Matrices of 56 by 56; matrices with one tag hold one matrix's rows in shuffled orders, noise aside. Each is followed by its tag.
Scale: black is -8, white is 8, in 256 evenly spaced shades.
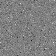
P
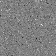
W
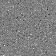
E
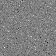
E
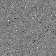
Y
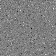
P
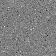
E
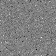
W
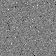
Y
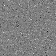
E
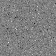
Y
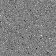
W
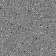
W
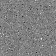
W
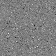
Y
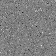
W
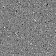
E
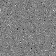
P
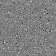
E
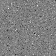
Y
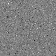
Y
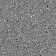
E
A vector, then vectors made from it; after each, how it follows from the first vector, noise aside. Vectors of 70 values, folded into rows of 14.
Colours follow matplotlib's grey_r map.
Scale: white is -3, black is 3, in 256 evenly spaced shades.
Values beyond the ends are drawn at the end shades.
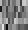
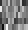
negated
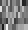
negated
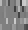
partly zeroed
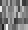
negated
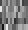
negated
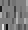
partly zeroed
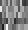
negated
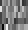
negated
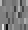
partly zeroed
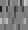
partly zeroed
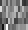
negated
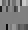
partly zeroed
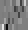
partly zeroed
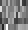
negated
